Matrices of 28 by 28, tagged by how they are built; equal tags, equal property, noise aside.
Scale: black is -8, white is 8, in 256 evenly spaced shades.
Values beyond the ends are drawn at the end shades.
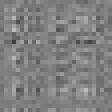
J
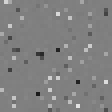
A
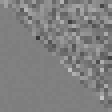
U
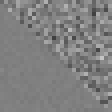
U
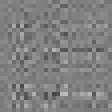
J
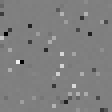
A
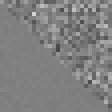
U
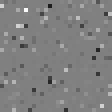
A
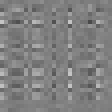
J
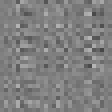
J
